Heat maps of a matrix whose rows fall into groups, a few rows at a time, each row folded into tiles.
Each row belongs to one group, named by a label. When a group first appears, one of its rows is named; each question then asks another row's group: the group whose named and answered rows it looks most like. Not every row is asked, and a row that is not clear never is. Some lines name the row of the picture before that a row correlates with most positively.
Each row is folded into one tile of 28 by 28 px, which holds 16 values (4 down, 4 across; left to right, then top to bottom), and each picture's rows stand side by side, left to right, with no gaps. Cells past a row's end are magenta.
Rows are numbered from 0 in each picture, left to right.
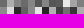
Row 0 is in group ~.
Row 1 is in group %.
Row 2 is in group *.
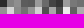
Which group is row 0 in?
~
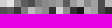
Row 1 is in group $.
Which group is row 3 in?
$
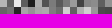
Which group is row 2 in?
%
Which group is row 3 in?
$
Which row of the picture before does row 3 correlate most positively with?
3
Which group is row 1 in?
~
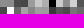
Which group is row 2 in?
*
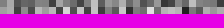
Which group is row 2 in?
%
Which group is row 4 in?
%
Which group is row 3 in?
%
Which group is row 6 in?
$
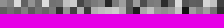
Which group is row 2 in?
*
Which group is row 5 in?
~
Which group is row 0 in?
*
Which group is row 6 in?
%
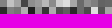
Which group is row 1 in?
*
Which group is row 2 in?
*
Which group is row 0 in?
*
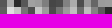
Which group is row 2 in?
~
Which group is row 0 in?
~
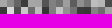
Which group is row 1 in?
%
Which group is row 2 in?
$
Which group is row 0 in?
%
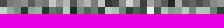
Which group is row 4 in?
$
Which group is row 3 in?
*
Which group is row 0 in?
$
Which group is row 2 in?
%
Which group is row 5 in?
%
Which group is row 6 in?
~
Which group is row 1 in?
$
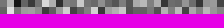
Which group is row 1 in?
$
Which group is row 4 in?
$
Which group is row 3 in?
%
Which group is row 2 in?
$
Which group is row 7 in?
~
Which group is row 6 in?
%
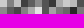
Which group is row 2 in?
*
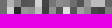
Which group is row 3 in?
*
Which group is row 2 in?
%
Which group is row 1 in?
%
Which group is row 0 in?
%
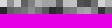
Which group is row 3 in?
$
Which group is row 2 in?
*
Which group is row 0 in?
*
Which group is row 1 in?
$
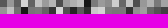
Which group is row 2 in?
$
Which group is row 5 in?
$
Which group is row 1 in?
$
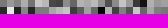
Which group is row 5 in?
~
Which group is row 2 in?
$
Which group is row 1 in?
*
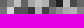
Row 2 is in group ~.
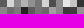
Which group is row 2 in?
*
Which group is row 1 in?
*
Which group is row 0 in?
$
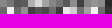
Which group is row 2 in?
~
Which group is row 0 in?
%
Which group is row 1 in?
*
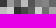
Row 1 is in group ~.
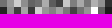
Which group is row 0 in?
*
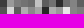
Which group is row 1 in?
%
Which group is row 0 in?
%
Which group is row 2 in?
~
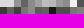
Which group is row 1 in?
$
